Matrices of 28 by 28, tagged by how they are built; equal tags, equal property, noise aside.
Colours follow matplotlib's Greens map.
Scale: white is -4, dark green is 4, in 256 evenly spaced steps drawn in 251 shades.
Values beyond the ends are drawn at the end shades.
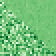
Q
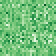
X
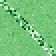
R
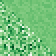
Q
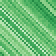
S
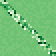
R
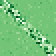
R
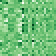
X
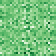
X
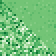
Q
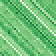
S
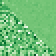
Q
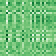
X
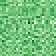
X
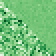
Q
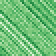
S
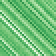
S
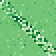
R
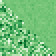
Q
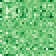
X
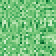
X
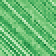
S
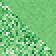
Q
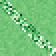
R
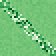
R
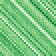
S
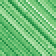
S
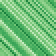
S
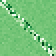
R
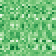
X
